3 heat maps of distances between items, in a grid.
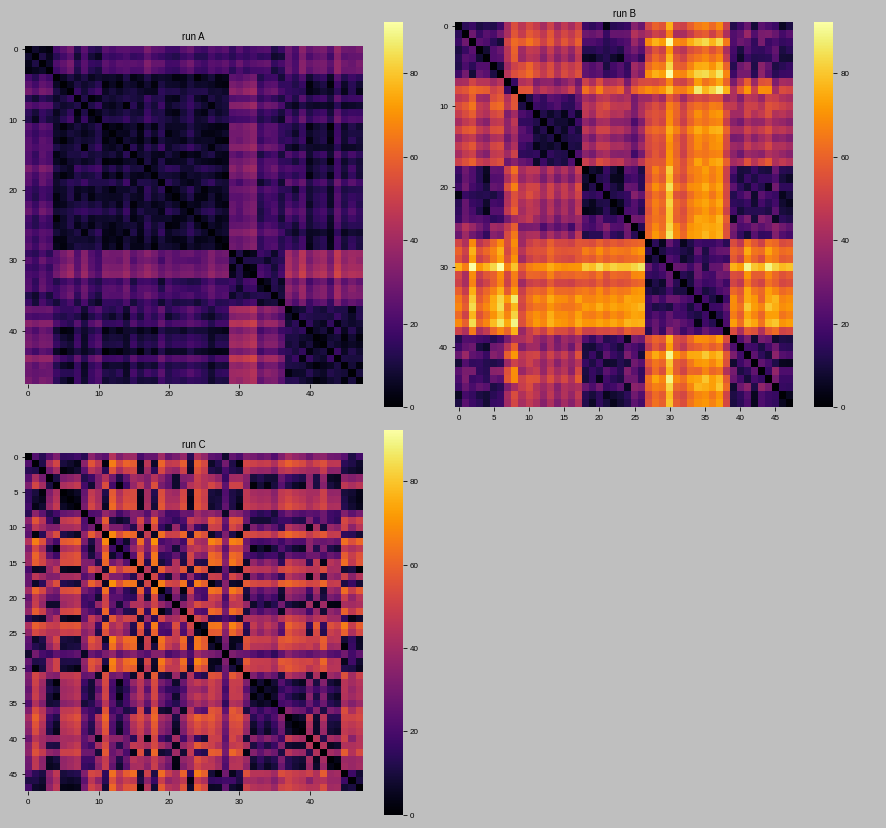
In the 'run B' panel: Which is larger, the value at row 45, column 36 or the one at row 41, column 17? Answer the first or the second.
the first
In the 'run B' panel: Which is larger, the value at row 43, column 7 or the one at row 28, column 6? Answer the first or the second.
the second
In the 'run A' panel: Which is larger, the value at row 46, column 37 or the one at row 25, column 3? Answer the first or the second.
the second
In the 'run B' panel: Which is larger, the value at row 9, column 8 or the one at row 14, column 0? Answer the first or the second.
the first
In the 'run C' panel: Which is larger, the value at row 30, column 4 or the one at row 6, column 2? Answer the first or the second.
the first
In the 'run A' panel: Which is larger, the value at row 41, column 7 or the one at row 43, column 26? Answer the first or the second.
the first
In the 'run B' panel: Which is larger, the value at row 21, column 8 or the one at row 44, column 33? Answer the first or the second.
the second
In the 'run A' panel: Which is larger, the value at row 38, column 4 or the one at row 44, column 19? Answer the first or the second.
the second
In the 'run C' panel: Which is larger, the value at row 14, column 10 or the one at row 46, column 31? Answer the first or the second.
the second
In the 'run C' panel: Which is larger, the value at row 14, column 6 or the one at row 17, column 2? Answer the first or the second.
the first
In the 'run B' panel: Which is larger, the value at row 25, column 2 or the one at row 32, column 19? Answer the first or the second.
the second
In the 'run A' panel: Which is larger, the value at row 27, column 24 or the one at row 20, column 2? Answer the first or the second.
the second
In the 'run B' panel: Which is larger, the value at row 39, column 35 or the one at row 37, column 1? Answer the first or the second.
the first
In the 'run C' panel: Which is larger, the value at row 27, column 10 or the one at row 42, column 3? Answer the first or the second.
the first
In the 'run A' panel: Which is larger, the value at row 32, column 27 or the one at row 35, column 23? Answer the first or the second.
the first
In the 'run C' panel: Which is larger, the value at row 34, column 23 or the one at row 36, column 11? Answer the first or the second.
the second
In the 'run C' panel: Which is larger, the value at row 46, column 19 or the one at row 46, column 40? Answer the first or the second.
the first
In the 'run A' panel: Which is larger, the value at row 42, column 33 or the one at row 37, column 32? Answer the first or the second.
the second
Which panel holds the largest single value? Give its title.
run B
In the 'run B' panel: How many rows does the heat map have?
48
